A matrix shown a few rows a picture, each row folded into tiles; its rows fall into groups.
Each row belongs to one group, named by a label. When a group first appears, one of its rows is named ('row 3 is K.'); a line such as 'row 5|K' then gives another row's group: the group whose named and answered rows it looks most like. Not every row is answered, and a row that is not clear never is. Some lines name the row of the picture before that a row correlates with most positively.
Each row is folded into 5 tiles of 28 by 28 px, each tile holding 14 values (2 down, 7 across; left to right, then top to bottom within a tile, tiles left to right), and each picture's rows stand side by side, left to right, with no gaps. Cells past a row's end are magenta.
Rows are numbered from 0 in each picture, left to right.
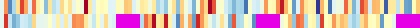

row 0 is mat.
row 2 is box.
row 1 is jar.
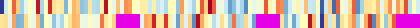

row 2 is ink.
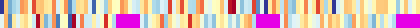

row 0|mat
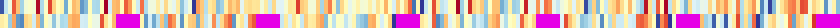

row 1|ink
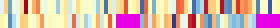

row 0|mat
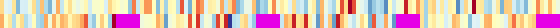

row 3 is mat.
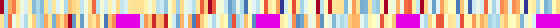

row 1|jar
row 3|box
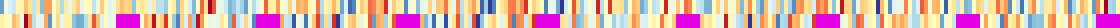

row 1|jar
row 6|box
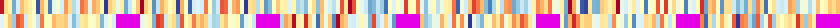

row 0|box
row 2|jar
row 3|mat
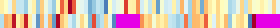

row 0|jar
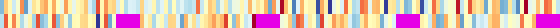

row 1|ink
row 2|box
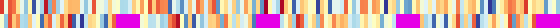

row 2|box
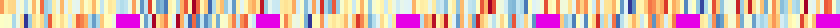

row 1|mat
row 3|jar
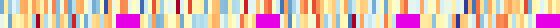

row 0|mat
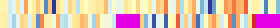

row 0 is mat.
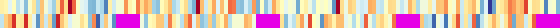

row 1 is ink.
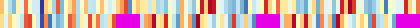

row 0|ink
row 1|jar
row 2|jar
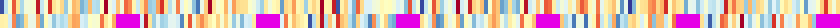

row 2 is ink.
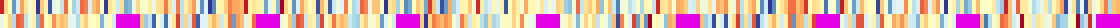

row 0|box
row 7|mat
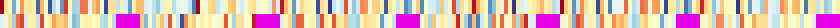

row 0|box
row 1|ink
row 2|box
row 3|mat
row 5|box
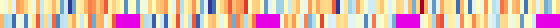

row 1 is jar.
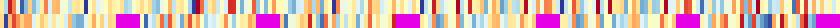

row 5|mat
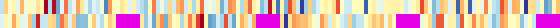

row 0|mat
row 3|box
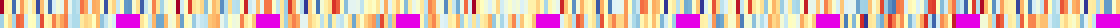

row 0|box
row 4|box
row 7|box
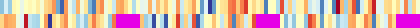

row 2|ink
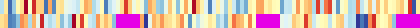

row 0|mat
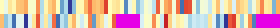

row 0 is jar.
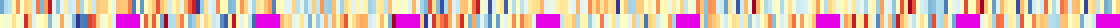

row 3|mat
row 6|jar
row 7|box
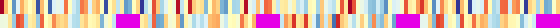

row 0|box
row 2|jar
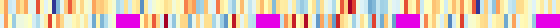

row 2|jar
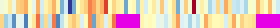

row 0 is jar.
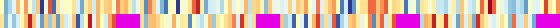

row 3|jar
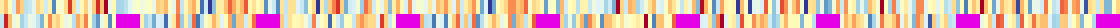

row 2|mat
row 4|ink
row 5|box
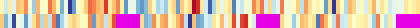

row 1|mat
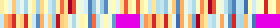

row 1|jar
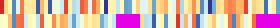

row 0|box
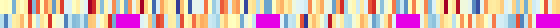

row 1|box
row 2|ink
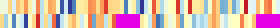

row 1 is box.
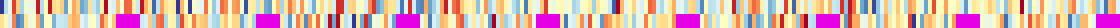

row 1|box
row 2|ink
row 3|mat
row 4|ink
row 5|mat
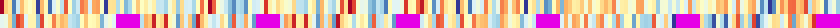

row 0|box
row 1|jar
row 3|box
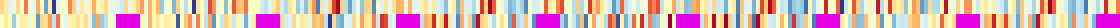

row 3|jar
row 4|ink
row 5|jar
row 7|jar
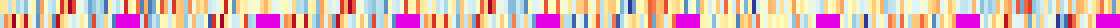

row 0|jar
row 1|mat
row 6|ink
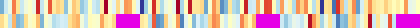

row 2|ink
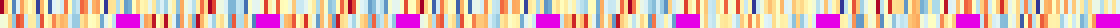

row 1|jar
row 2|jar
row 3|box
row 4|jar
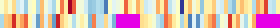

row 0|jar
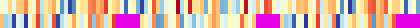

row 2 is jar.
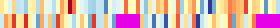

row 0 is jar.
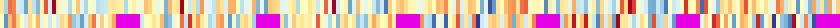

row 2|mat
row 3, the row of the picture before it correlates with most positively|1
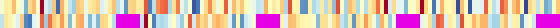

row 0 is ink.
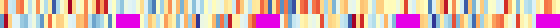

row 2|mat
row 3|mat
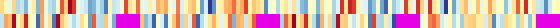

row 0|jar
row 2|jar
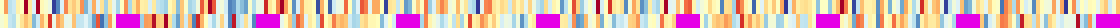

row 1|jar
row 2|box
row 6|box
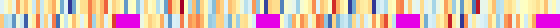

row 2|mat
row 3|ink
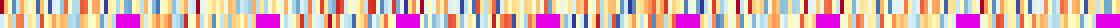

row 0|box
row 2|ink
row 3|ink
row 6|box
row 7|box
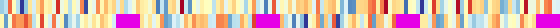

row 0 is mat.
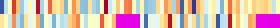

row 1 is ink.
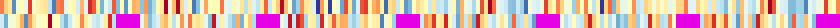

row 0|ink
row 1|mat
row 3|jar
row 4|ink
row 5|jar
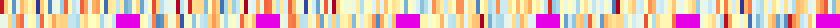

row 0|box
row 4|ink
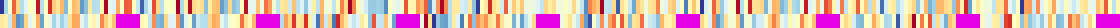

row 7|ink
